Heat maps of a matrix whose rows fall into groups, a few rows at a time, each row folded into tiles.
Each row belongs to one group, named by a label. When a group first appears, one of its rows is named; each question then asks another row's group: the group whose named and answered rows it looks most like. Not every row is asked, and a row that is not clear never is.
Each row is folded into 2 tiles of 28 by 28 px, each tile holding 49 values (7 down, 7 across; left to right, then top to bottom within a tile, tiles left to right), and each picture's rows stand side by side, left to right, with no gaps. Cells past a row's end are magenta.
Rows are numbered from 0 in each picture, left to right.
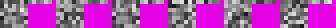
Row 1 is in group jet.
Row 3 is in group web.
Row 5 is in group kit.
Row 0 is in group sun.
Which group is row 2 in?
sun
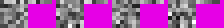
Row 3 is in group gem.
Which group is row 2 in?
jet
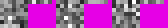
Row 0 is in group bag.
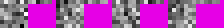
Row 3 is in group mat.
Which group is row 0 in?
web
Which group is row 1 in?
mat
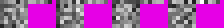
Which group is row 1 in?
sun
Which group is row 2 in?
kit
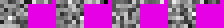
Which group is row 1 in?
gem
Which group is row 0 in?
bag
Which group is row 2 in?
kit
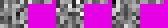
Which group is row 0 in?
kit
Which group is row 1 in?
web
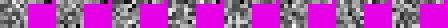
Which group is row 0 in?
gem
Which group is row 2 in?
kit
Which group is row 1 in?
gem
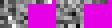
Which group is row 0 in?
mat
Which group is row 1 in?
gem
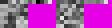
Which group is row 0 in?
jet
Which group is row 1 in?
kit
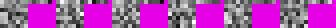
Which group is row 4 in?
jet
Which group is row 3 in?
gem
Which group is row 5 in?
kit
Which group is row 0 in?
jet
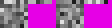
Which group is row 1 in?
sun
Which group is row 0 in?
web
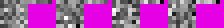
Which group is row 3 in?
gem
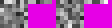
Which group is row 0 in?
web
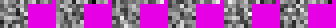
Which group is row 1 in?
jet
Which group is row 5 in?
sun
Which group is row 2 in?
mat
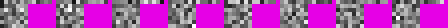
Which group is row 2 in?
sun
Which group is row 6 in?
kit
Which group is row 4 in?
web
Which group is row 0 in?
mat
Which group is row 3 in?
kit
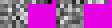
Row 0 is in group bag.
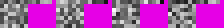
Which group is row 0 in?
kit
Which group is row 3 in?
kit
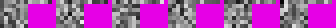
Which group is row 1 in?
bag
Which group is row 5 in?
mat
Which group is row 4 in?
kit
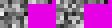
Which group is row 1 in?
jet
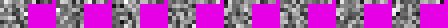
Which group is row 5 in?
jet
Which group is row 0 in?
bag
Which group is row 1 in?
web
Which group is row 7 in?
mat
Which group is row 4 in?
mat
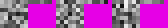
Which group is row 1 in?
mat
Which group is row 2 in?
gem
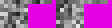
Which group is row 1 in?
mat
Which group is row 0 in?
jet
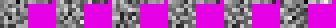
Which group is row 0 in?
sun
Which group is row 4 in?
sun
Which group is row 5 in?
web
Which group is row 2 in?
jet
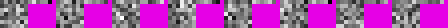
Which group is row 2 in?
web
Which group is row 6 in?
kit
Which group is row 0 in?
mat
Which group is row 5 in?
bag
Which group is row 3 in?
gem
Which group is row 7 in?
kit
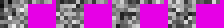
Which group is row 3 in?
jet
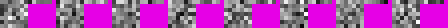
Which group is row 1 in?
sun
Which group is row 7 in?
bag
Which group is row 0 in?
bag
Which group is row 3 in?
jet
